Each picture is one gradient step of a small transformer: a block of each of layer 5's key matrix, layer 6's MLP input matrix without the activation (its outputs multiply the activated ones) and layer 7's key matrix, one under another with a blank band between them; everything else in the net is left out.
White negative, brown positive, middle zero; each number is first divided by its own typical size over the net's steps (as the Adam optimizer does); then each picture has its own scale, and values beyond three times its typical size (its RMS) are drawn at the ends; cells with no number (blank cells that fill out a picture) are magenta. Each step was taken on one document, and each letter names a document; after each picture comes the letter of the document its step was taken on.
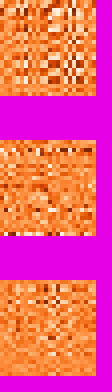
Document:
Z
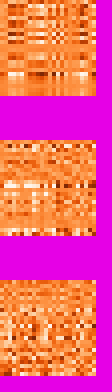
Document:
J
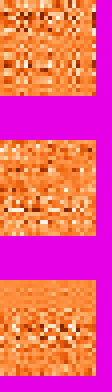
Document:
Z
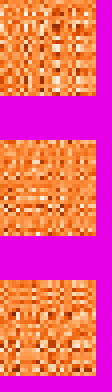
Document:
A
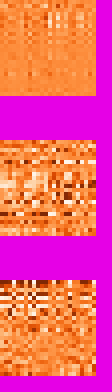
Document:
J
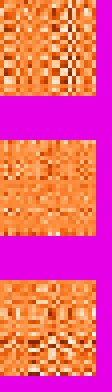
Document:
A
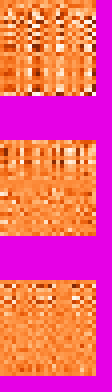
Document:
J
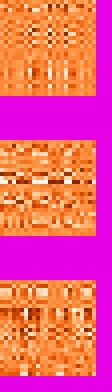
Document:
J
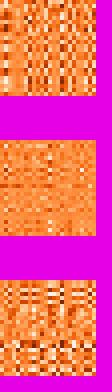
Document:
A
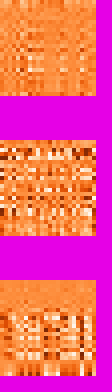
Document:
Z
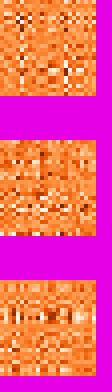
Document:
Z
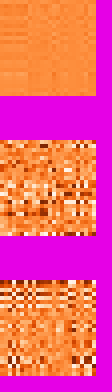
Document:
J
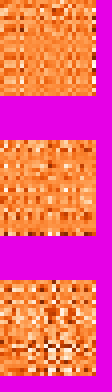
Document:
A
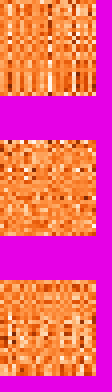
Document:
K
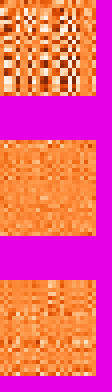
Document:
A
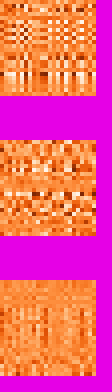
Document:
K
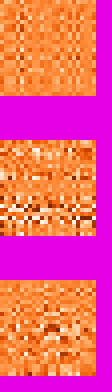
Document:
Z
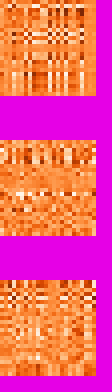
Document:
K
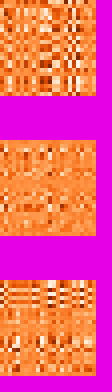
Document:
A
